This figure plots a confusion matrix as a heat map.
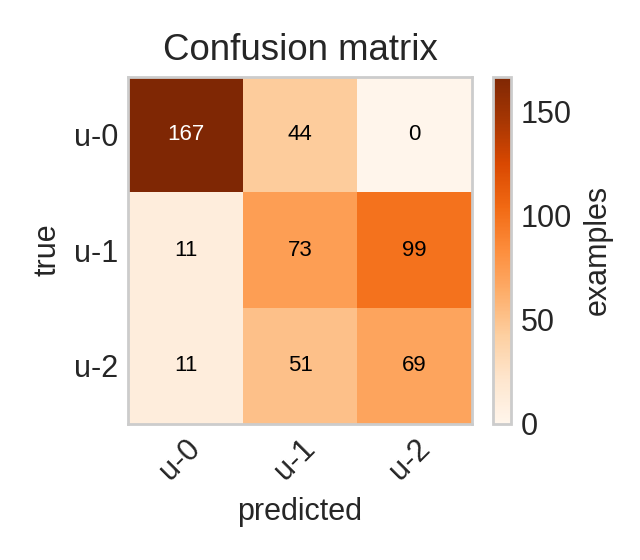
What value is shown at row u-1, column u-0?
11
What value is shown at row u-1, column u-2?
99
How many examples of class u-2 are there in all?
131
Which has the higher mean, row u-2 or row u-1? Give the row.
u-1
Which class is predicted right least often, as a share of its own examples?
u-1
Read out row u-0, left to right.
167 44 0
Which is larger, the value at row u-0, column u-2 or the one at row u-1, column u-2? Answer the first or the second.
the second
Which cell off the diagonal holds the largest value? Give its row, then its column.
u-1, u-2
